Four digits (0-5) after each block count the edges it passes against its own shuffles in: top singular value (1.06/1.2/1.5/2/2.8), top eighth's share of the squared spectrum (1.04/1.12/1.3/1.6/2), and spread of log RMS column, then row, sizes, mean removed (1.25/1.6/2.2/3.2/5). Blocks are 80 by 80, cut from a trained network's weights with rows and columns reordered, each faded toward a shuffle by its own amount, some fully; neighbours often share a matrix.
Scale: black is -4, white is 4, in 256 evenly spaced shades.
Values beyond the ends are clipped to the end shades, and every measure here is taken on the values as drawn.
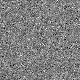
0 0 0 0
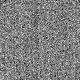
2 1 0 0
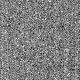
2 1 0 0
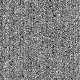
2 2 0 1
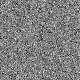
0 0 0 0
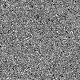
0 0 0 0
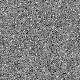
0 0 0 0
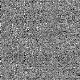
2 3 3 0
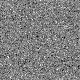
0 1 0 0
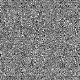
2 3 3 0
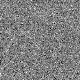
1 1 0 0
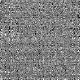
2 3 3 1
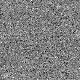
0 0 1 0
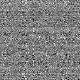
3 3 3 1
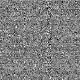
2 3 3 0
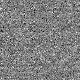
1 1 1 0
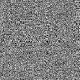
3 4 2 2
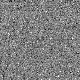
1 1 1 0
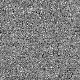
1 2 1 0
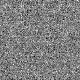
1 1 1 0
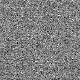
2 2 2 0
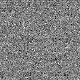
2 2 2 0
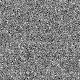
1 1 0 0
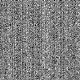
3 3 1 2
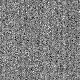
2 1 0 0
